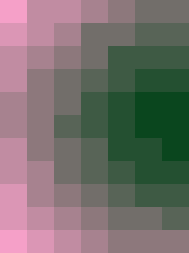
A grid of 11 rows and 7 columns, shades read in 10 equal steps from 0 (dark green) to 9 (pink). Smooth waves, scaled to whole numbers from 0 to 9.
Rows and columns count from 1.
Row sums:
42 35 28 23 18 17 21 24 30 37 45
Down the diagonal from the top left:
9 7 5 3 1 0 0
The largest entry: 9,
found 2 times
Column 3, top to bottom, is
7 6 5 4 4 3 4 4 5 6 7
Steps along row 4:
down down down down down same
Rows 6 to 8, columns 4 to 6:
2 1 0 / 3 1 1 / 3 2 1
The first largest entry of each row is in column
1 1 1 1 1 1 1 1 1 1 1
